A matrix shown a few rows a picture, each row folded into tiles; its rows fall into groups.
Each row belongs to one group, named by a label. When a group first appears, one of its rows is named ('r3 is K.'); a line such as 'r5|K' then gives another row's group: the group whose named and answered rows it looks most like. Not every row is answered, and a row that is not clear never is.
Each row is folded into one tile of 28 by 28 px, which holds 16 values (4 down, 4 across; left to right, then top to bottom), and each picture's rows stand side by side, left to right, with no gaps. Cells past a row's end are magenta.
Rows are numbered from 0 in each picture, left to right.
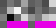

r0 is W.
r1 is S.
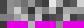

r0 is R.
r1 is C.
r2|C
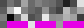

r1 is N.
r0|W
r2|C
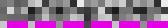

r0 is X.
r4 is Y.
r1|Y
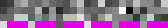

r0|N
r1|X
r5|C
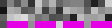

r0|R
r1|X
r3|C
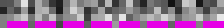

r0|S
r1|R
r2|R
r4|R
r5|R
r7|S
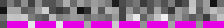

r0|R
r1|W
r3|X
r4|N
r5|N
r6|C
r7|W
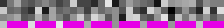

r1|X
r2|N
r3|C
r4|N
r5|W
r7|X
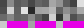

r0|X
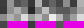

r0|R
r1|R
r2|S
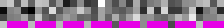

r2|C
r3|N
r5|X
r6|S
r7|Y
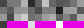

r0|S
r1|N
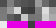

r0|W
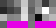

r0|S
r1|W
